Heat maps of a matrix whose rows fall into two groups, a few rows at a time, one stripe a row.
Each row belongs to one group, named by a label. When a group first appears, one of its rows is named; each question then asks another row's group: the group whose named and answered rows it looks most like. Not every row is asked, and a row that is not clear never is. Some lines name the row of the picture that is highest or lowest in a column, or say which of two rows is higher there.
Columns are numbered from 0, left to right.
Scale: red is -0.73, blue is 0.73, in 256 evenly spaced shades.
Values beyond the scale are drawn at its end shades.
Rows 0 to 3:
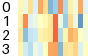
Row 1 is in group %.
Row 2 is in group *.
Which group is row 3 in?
*
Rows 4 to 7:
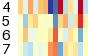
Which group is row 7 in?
*
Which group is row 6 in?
%
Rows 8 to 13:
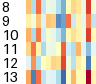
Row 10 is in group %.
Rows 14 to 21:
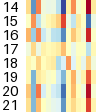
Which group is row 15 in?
%
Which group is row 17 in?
%
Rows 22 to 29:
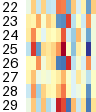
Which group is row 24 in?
%
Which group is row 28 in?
%
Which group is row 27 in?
%
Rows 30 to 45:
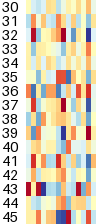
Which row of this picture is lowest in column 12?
39
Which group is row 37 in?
%
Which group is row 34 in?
*
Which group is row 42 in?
%
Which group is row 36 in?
*
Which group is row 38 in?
%
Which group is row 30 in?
*
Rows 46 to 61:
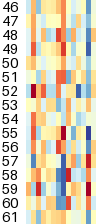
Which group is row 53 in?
*
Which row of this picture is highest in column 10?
52
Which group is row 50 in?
%
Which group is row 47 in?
%
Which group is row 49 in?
%
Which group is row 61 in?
%
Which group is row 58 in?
*
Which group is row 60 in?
*
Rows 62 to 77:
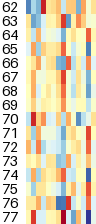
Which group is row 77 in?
%
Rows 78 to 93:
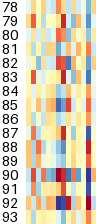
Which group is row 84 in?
*
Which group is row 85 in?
*
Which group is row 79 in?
%
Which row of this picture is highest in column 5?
90
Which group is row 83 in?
%
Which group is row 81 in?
*
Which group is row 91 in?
%
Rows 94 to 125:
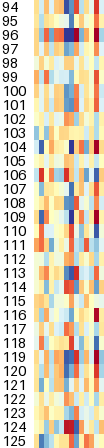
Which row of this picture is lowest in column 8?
96
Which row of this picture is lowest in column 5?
96
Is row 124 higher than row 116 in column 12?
Yes
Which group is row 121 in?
*
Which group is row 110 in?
%
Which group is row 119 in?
*
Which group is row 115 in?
%
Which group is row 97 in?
*
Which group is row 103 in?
%
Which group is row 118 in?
%
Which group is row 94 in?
*
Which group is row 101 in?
*
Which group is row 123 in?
*
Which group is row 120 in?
*
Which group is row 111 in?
%
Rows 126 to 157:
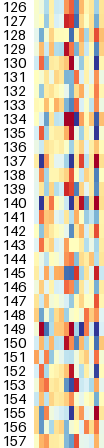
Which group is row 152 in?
%
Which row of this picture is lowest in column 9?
140
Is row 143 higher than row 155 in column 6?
No
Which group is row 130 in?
%
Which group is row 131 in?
*
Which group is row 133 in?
*
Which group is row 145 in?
*
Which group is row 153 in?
*
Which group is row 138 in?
%
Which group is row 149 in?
%
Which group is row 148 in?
*
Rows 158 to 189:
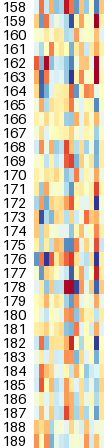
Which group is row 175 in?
*
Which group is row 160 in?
*
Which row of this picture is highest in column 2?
176
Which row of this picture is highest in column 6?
175
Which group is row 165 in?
%
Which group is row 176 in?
%
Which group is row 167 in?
%
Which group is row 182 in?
%
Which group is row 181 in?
*
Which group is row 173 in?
*
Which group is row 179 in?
*
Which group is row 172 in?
%
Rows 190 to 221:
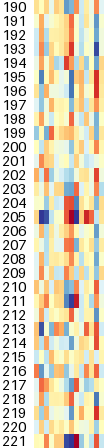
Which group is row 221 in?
*
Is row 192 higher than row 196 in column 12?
Yes
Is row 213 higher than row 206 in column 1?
Yes
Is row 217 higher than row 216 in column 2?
No
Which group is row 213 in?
*
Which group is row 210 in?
*
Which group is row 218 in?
%
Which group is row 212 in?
%
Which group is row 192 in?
%
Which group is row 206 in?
%
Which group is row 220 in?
%
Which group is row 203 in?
*
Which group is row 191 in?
%
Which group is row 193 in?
%
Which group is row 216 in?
*
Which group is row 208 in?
%
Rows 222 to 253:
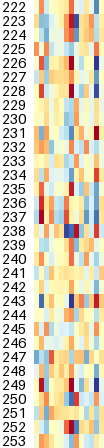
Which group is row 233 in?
*
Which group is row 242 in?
%
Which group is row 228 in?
%
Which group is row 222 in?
%
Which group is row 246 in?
%
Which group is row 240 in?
%
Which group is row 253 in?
*
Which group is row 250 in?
*
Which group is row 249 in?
%
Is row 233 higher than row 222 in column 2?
No
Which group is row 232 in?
%
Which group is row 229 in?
*
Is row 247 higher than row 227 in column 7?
Yes
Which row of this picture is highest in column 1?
243
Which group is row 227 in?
%
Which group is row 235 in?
%
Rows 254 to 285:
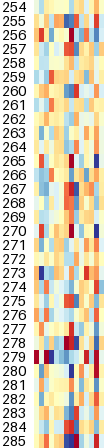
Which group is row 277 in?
%
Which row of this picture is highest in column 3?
279
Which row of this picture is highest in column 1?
273
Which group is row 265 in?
%
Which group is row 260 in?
*
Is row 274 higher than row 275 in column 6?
Yes
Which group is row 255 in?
*
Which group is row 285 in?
*
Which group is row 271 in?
*
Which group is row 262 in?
*
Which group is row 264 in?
*
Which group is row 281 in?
%
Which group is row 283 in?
*
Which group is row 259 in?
%
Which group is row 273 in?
*
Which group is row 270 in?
%
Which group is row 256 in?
%
